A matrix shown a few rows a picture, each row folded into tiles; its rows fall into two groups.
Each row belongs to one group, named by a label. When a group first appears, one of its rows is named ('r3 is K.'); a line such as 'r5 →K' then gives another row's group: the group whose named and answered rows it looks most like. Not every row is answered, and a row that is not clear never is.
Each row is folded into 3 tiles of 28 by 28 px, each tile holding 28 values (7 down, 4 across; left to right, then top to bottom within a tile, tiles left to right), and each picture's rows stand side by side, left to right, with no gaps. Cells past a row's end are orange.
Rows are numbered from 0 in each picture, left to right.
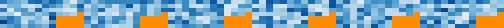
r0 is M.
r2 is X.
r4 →X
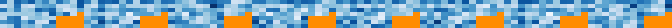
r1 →M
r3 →M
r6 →M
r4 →M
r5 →X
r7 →M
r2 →X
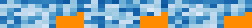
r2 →M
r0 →M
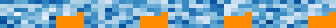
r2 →X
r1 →X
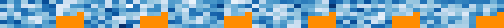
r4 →M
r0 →X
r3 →M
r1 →X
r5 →M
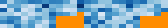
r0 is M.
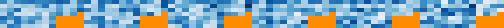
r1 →M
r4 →M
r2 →M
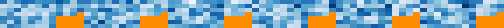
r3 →M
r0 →M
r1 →X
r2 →X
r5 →X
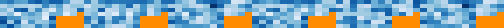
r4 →M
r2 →X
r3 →M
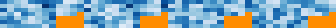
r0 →X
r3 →X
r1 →M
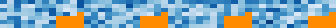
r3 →X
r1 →X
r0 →M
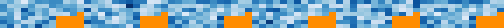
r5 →M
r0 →X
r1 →X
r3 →X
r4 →M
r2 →M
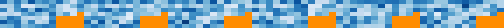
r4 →M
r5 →X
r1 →M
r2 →X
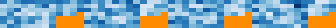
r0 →M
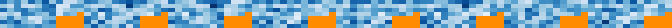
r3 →M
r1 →X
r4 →M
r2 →X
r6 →X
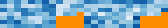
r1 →M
